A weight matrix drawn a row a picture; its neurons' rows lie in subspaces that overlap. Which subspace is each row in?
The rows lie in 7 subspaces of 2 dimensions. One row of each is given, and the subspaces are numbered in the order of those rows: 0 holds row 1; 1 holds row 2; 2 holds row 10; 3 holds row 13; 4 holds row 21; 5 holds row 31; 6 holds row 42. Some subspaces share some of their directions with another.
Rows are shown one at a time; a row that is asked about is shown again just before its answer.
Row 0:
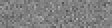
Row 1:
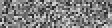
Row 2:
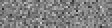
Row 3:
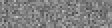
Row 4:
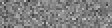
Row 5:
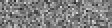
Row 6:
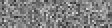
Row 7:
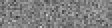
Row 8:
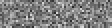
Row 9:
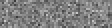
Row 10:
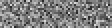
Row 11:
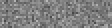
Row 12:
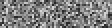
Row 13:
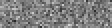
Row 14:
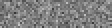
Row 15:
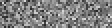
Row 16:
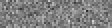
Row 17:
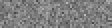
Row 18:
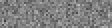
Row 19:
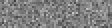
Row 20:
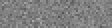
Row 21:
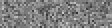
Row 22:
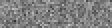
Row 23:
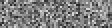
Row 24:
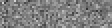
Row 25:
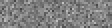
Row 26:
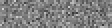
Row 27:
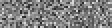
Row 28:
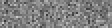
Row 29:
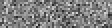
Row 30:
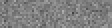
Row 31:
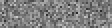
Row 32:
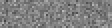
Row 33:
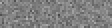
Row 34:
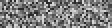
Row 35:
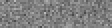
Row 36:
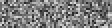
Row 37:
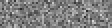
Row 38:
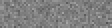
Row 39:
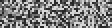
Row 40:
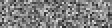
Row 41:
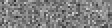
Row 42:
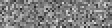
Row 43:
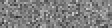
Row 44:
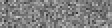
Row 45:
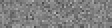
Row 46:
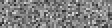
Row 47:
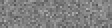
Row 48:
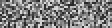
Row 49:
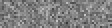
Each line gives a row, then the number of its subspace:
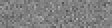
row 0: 6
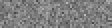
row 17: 4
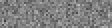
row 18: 3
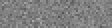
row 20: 1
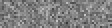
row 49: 4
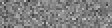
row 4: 2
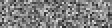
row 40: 6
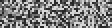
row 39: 1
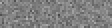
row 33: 5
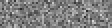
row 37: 0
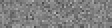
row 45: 5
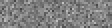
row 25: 6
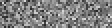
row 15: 2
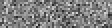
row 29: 0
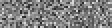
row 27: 1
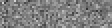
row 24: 2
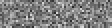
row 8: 5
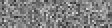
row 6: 4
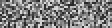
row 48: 1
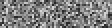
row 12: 0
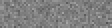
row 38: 4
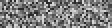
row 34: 0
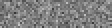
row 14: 4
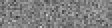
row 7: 3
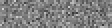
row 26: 1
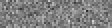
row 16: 0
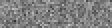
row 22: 3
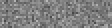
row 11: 5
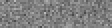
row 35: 3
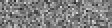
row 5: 0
